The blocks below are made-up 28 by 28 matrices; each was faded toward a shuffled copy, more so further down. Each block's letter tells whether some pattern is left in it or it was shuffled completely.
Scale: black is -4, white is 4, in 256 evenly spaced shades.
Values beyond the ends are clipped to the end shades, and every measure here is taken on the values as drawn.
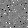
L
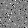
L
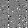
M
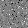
L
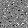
L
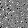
L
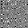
M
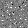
L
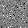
L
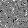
L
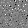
L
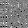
M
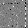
M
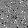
L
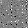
M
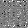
M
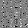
M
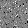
L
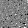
L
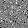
L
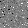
L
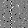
M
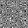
M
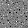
L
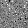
L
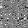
M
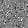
L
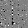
M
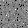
L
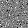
L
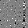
M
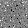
L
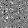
M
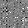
M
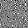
M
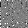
M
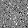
L
